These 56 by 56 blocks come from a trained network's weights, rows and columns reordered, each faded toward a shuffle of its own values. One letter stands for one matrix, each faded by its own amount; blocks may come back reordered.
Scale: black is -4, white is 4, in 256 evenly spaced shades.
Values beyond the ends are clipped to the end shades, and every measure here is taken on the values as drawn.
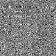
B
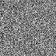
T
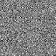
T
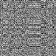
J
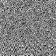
T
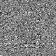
T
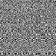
J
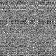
B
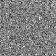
T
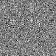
T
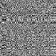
J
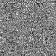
T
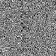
T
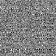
B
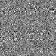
B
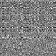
J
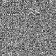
T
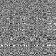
J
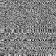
J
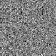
T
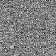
T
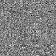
T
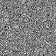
T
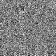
T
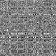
J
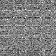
B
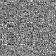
B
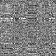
J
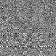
B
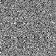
T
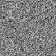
T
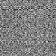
J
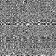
J
